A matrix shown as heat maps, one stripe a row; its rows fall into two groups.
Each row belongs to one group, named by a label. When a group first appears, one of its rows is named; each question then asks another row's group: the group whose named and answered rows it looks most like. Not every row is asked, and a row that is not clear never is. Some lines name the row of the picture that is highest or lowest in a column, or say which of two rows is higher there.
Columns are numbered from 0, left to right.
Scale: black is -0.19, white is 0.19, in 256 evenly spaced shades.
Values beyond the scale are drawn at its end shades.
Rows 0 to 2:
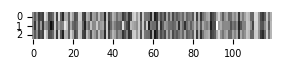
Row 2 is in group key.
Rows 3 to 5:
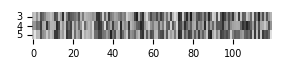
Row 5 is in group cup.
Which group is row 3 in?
cup
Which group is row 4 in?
cup
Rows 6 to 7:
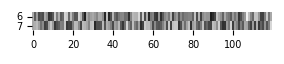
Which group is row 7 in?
cup
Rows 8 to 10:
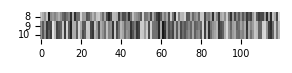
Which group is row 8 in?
cup
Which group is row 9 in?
key
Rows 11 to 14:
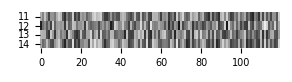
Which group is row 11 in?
cup
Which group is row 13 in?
cup
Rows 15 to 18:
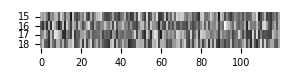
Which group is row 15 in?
cup
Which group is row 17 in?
cup
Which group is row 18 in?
cup
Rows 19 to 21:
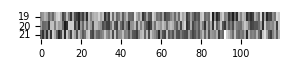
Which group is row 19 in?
cup
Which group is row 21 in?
key
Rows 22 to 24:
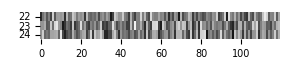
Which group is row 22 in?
key
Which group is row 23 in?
cup
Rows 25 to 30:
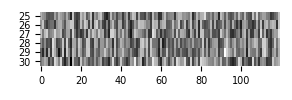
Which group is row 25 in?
cup
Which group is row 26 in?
cup
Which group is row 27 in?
cup
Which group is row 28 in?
key
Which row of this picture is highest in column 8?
30
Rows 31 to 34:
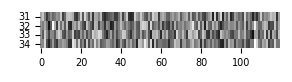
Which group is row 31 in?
cup
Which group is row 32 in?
key
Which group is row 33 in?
cup
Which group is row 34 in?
key
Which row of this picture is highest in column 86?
32
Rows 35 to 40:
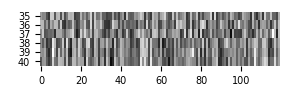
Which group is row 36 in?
cup
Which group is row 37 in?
cup
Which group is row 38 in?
key
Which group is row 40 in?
key
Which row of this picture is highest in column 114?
36
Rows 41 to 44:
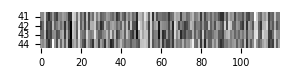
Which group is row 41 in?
key
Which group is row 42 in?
key
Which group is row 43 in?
key
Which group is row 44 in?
key
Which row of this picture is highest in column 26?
42
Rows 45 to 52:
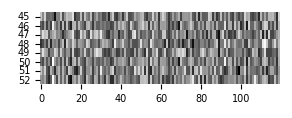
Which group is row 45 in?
cup
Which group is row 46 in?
key
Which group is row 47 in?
cup
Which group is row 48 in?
key
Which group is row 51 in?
cup
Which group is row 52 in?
key
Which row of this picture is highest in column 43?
45
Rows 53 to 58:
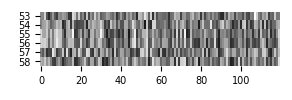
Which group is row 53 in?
key
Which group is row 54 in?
cup
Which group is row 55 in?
cup
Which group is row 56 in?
cup
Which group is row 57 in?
key
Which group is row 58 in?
cup
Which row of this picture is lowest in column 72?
57
